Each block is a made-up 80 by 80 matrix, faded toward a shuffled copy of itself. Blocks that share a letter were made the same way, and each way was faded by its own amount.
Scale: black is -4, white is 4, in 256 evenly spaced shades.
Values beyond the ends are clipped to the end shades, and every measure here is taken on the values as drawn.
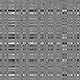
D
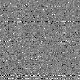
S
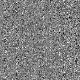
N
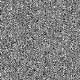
N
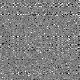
S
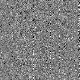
N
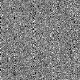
N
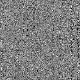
N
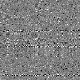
S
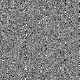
N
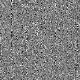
N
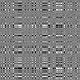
D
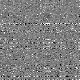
S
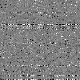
S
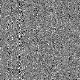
N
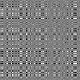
D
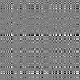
D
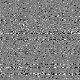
S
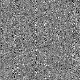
N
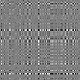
D
